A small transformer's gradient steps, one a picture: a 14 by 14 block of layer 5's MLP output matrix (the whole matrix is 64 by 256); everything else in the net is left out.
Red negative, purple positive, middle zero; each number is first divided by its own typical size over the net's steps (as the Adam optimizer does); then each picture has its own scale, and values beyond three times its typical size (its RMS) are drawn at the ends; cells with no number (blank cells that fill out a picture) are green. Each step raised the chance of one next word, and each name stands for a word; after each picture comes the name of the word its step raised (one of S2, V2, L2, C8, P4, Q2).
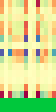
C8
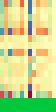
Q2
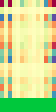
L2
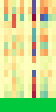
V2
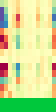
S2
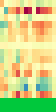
V2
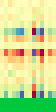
C8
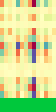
L2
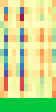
V2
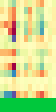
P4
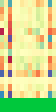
P4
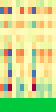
V2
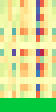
Q2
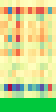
V2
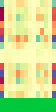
P4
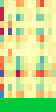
P4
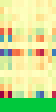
C8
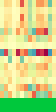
Q2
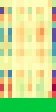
V2
